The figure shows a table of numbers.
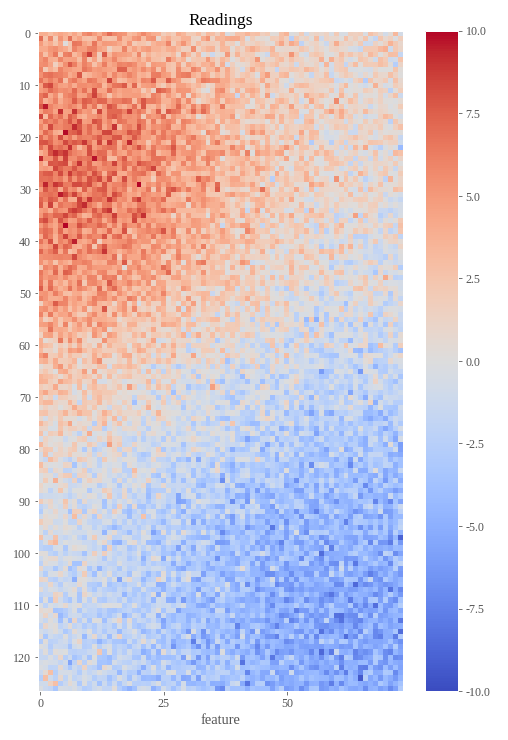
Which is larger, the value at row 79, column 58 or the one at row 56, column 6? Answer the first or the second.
the second
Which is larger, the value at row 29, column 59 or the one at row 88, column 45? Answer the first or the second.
the first
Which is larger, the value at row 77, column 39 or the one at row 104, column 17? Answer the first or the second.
the first
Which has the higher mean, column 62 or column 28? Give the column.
28
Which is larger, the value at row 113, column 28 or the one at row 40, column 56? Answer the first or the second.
the second
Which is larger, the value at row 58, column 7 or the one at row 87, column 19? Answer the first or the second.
the first
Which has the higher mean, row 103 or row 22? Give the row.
22
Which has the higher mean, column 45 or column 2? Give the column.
2
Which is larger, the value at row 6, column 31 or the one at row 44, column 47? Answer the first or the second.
the first
